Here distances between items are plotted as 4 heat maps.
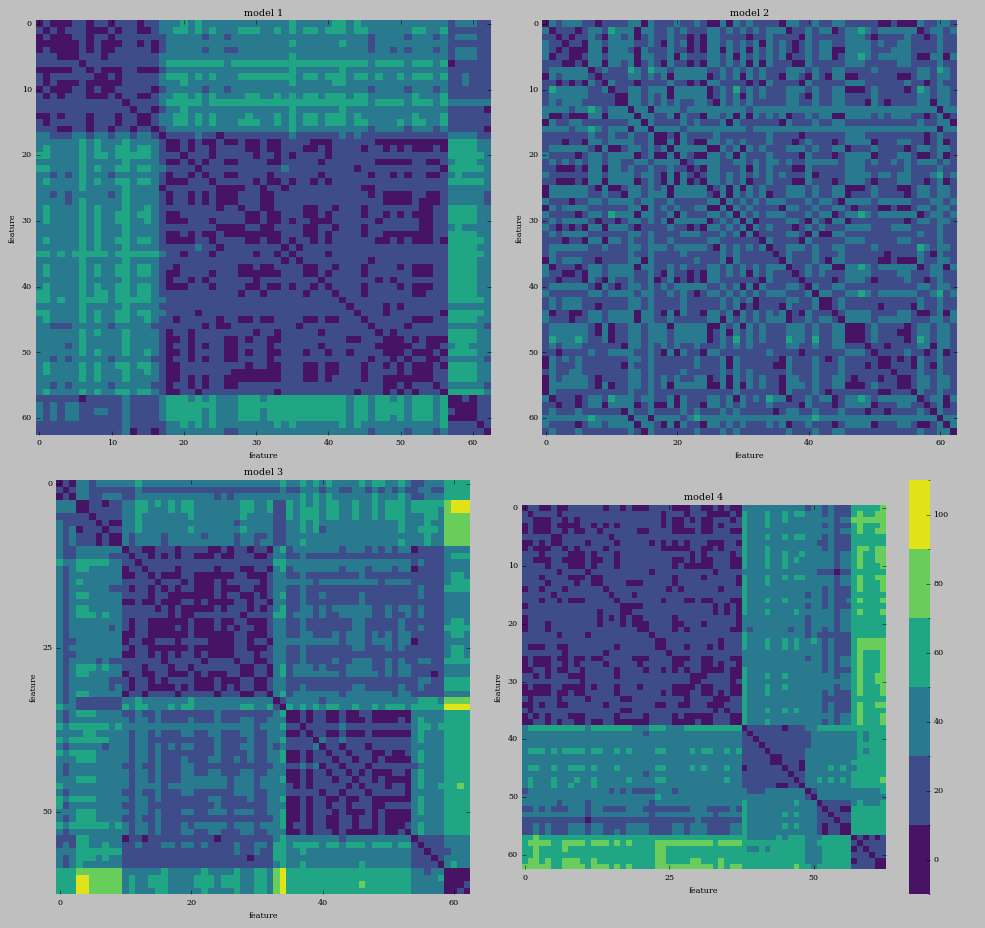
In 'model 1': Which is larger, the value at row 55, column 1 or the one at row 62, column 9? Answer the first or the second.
the first
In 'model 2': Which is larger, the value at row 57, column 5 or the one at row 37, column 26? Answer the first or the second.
the second
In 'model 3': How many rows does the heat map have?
63
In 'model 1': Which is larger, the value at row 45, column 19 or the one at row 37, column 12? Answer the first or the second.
the second
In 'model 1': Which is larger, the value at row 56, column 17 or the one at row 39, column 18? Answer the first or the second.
the first
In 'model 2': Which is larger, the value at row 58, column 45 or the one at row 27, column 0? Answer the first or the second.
the second
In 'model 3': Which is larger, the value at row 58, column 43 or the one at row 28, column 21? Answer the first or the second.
the first
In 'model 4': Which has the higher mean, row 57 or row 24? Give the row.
57
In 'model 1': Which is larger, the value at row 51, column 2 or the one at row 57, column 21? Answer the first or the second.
the second
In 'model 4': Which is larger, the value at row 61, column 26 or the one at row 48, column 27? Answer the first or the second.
the first
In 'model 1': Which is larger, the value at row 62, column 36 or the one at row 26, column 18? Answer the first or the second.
the first
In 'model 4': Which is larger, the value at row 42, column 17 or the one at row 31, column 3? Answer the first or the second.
the first
